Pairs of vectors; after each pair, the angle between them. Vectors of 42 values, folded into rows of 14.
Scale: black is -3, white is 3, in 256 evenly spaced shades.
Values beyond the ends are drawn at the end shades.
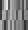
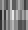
orthogonal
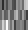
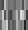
partly aligned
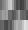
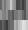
nearly parallel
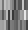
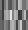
orthogonal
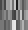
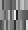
partly opposed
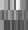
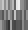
nearly parallel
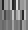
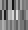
partly aligned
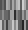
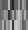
orthogonal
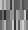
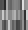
partly opposed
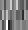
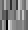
nearly opposite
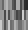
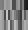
nearly parallel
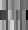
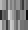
nearly parallel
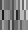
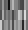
orthogonal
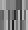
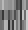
nearly parallel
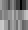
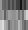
nearly parallel
